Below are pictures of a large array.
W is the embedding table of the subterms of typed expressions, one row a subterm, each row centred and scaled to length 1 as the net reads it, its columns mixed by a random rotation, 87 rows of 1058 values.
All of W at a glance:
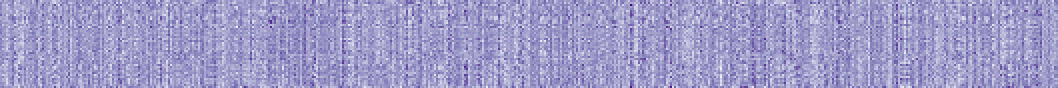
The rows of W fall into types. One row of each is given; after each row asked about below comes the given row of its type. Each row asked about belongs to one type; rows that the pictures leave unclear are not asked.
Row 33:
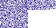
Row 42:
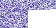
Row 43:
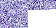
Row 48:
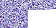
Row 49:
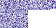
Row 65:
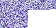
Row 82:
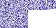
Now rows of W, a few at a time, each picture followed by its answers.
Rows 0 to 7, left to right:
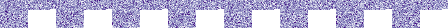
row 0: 49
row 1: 65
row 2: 43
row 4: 49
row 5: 49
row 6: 48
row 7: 42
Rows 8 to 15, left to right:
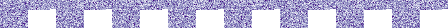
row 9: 48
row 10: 65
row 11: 65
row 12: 65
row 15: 48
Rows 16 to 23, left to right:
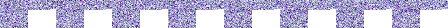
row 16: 49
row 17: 82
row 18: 82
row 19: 33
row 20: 42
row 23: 42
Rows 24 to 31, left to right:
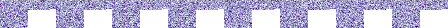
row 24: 65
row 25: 48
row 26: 42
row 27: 42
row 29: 48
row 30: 49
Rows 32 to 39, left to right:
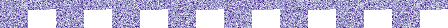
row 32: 48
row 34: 82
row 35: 42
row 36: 33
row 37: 42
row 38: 48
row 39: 48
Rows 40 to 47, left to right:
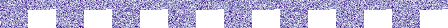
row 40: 33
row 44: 49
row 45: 42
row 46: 82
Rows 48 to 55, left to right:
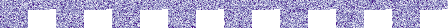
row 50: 42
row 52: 33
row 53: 42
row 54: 43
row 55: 33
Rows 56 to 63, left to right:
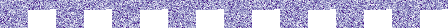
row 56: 43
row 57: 42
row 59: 33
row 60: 49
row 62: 49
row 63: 43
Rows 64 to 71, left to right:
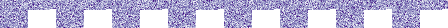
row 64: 48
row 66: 65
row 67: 65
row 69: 65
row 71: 49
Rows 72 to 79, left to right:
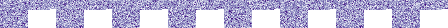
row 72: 42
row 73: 82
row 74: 65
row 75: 65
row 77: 43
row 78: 82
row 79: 48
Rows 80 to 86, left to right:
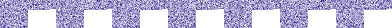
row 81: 65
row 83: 48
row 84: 43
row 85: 65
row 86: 49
